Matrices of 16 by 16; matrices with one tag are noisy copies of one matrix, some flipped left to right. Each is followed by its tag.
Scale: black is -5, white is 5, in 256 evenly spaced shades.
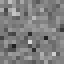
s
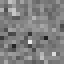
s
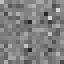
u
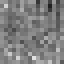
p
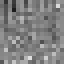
p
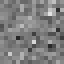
s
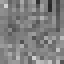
p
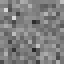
u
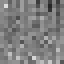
p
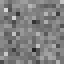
u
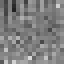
p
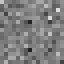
u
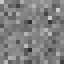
u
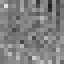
p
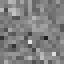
s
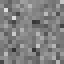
u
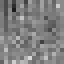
p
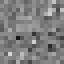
s
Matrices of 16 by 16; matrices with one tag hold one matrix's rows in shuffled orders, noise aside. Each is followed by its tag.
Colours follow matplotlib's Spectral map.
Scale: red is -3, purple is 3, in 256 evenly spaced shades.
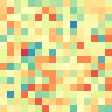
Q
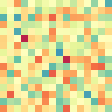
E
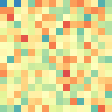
E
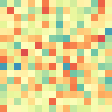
E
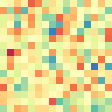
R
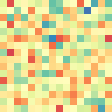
R
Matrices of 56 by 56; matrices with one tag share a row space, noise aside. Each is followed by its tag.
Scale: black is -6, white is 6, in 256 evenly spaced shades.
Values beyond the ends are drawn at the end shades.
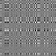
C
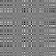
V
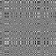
C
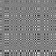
C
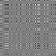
C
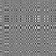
C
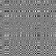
C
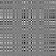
V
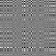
V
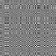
C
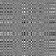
V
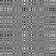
V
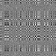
C
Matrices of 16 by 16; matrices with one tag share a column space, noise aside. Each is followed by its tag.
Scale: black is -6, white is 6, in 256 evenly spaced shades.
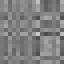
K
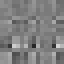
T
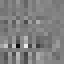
T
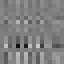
T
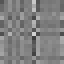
K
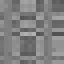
K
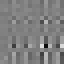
T
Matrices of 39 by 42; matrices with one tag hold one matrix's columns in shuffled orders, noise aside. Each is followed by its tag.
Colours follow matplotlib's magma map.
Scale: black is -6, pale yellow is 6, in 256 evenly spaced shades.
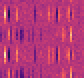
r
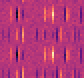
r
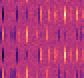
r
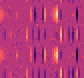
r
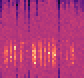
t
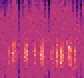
t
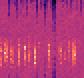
t
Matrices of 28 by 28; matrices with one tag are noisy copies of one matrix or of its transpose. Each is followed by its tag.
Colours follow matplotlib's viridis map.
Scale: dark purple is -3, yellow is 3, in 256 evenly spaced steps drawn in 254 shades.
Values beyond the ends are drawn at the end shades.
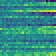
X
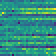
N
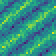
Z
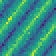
Z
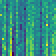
X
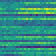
N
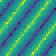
Z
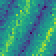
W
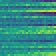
X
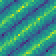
Z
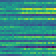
N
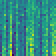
X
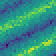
W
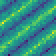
Z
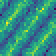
Z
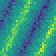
W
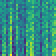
X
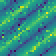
Z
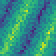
W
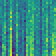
X
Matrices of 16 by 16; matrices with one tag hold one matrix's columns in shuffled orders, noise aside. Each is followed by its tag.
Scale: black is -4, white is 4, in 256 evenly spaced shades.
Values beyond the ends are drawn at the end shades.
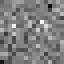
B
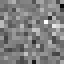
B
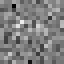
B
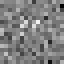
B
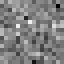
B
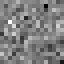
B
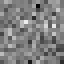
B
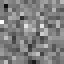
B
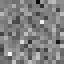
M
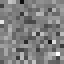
M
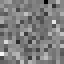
M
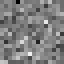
M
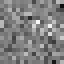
B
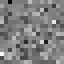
M
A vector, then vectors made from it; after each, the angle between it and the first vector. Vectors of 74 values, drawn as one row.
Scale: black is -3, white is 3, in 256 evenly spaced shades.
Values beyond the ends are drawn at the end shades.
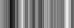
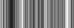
nearly parallel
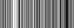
partly opposed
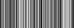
partly aligned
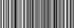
orthogonal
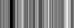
nearly parallel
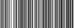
partly opposed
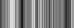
nearly opposite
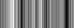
nearly opposite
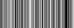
partly opposed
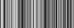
partly opposed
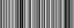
partly opposed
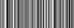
orthogonal
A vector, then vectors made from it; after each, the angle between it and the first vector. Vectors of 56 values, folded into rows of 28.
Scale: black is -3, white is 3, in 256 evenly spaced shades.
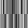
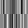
nearly parallel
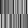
orthogonal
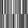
nearly opposite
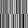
partly opposed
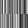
partly opposed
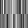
nearly opposite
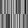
partly opposed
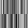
nearly parallel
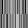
partly opposed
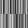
orthogonal
